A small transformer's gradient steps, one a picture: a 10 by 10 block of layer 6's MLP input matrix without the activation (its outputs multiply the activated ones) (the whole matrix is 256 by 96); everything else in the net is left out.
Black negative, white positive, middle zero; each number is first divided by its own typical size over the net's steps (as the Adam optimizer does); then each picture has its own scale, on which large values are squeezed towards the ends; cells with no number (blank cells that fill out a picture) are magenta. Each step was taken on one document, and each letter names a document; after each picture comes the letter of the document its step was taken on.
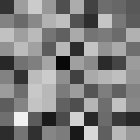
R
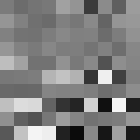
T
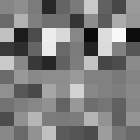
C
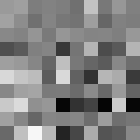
T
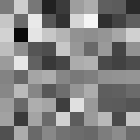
R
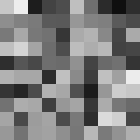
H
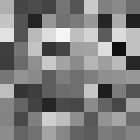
C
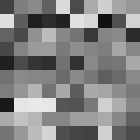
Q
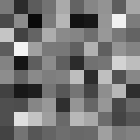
R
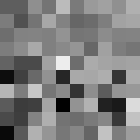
T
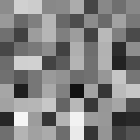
R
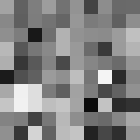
T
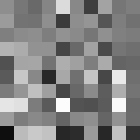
T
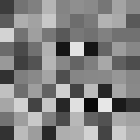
Q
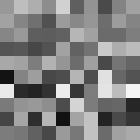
H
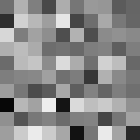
Q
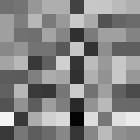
R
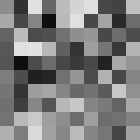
R
